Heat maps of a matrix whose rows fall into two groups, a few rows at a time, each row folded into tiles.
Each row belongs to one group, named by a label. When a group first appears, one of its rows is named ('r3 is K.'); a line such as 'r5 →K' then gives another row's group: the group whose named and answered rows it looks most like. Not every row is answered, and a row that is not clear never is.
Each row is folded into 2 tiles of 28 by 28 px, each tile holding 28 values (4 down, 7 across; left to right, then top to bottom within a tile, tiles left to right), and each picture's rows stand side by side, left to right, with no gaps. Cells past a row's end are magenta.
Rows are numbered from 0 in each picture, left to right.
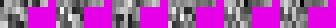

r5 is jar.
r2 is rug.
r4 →jar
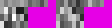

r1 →jar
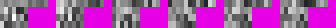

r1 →jar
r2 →rug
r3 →rug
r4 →rug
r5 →rug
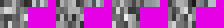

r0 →rug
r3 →rug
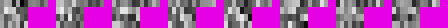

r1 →jar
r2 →rug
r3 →jar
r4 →jar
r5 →rug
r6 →rug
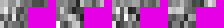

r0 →jar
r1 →jar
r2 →jar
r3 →rug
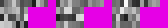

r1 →rug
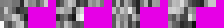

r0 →jar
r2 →rug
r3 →rug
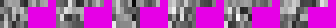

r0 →rug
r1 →rug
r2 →jar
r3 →jar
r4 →jar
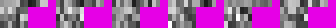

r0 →rug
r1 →rug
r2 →rug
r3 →jar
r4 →jar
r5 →rug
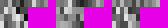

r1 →rug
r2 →jar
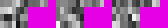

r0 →rug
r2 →rug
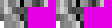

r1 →jar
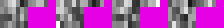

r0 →rug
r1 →jar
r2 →rug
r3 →rug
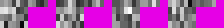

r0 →jar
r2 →rug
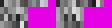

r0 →rug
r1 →rug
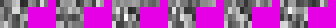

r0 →rug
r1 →rug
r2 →jar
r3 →jar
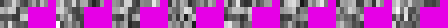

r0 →rug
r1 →jar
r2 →rug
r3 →rug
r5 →rug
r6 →rug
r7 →jar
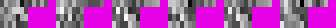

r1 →jar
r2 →jar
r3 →jar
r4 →jar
